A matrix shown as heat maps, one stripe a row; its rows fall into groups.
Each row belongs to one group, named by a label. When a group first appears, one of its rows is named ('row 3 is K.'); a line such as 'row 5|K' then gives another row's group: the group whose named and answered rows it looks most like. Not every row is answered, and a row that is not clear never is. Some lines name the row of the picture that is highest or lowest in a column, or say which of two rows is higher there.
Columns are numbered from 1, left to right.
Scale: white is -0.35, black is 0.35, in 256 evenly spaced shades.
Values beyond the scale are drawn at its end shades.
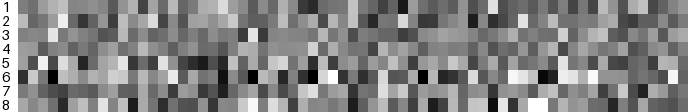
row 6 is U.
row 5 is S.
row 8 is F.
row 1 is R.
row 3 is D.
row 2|R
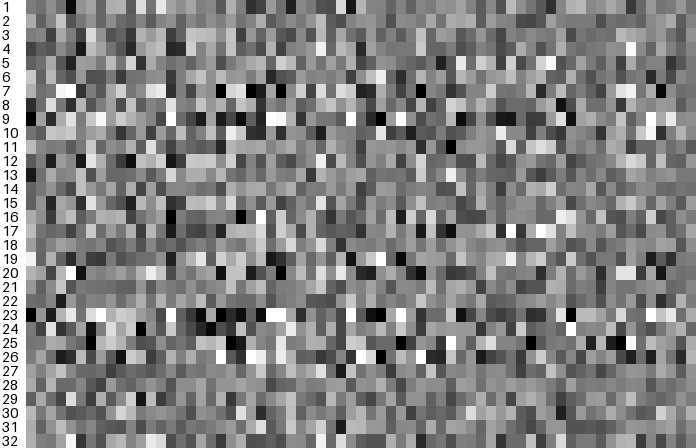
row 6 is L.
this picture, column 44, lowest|5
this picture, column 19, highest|24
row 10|R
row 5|F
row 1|U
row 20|R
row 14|F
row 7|R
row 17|F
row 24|S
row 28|L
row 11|F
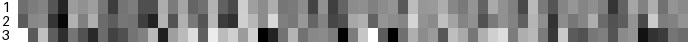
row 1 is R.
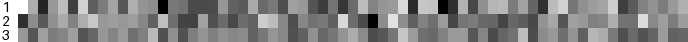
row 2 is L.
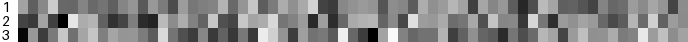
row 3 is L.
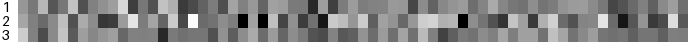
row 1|S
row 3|F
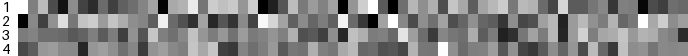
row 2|L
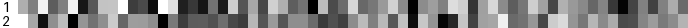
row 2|F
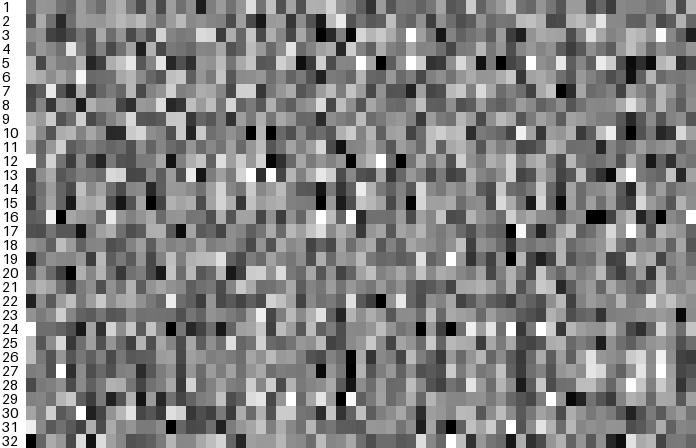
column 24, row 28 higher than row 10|Yes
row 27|D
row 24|F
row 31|F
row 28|D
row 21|F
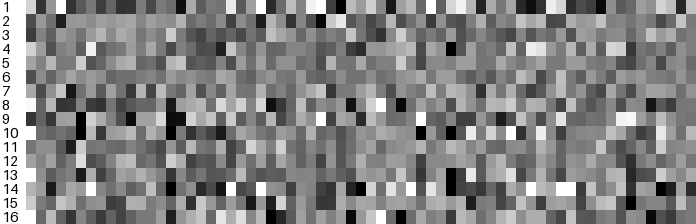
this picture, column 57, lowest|14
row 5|S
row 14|F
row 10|F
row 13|F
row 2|U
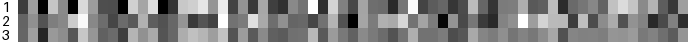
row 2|F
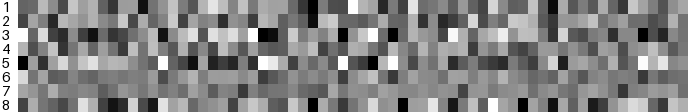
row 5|L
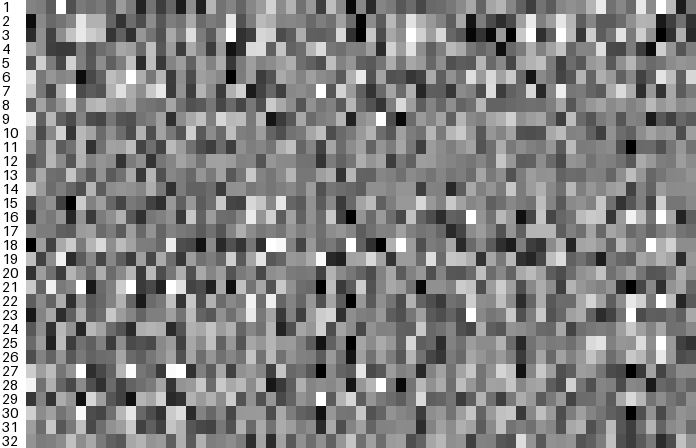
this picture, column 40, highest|21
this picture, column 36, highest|18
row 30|S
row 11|S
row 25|D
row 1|D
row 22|D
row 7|R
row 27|S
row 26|D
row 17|F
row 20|U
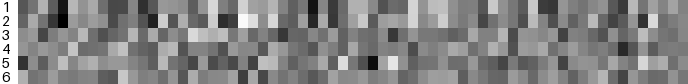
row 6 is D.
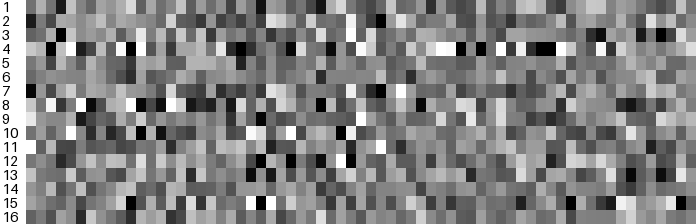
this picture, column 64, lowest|9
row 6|R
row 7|L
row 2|L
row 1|U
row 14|S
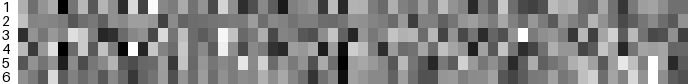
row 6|D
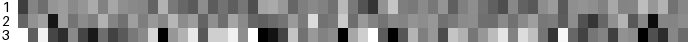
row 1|L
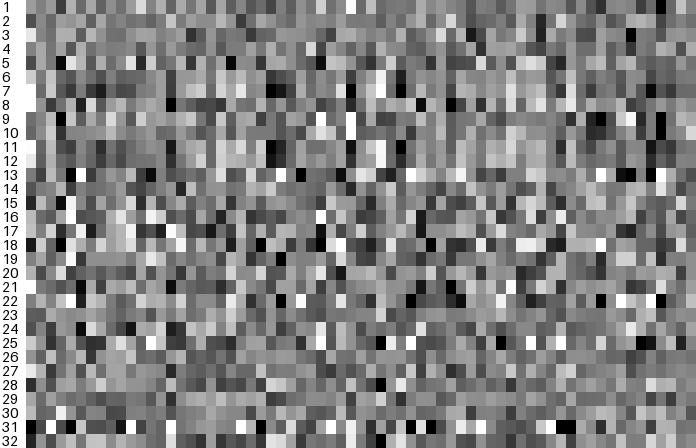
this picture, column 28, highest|13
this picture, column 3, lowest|31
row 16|R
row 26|S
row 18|U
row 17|S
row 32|L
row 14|D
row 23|R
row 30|D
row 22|R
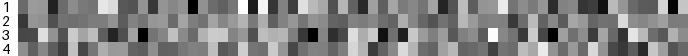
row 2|D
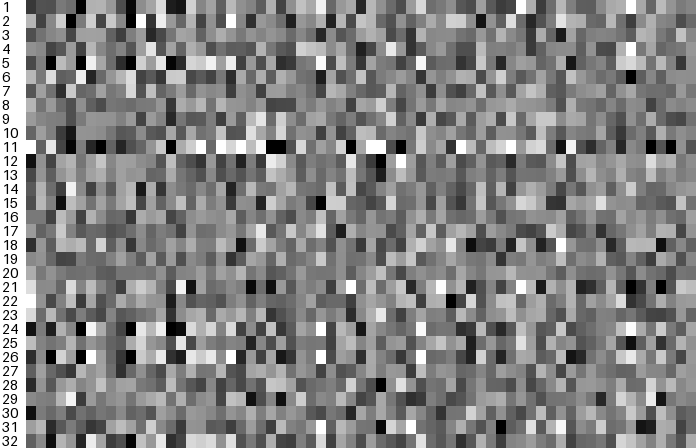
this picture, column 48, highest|31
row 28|L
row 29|R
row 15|U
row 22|F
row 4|R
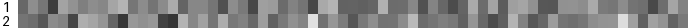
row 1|U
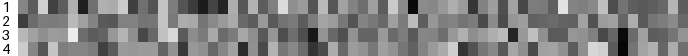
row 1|S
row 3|S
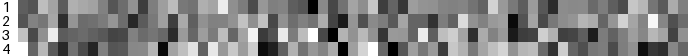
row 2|D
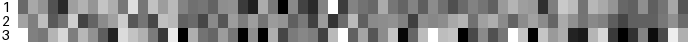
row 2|S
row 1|U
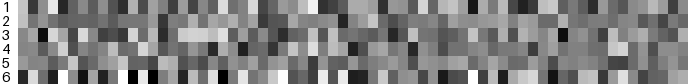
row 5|S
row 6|U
